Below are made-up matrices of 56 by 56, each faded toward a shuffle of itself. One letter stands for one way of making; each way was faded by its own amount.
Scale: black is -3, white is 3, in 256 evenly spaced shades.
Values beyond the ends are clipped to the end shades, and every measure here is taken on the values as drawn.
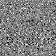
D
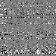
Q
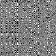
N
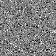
D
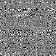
Q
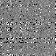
Q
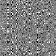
N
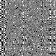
N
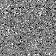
D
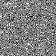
D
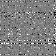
Q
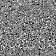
D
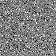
D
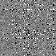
Q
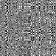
N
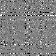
Q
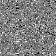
D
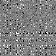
Q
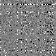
Q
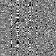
N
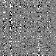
Q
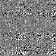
Q
